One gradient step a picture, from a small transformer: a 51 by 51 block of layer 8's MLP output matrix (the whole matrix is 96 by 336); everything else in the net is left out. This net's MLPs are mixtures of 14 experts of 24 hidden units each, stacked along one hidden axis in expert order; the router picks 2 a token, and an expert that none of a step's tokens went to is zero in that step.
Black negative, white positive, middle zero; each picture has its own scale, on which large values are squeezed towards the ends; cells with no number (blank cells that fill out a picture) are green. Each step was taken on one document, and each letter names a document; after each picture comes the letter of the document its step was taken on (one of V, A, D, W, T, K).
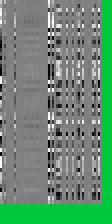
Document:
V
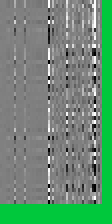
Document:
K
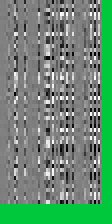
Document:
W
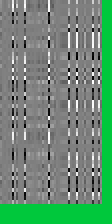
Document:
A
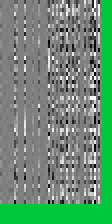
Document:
W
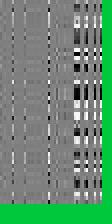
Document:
A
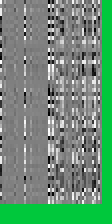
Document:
V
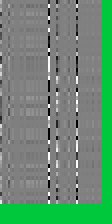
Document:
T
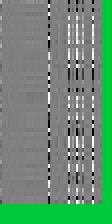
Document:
T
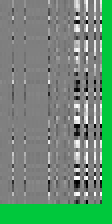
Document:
A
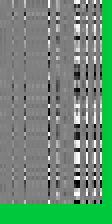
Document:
A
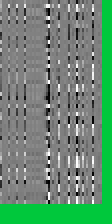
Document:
T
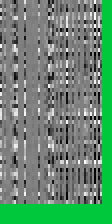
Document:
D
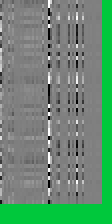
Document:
T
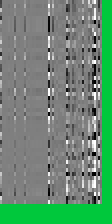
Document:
K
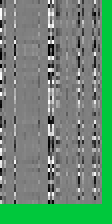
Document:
V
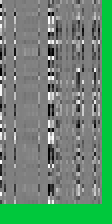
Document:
V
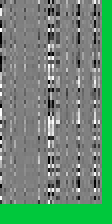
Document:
V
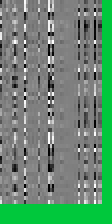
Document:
D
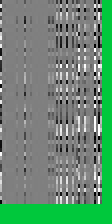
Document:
D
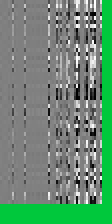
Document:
A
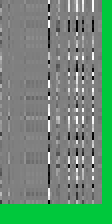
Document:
T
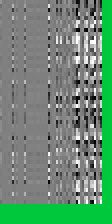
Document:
A
